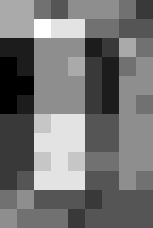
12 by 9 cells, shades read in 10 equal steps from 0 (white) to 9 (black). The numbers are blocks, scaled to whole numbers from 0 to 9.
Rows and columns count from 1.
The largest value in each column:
9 9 6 6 7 8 8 6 7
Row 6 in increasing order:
4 4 4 4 5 7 8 8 9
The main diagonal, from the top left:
3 3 4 4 4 7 6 4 4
